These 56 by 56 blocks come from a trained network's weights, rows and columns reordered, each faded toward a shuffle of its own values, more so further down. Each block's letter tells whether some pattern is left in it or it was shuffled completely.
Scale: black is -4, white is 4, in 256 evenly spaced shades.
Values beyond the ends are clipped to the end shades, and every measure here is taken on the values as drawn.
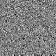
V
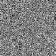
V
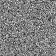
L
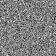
L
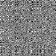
V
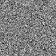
V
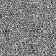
V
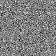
L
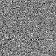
V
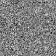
V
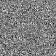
V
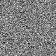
V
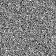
L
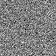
L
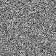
L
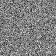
L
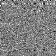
V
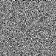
V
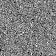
L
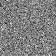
L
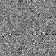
V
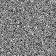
L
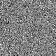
L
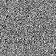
V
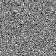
V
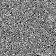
L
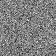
L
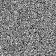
L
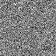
V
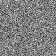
V
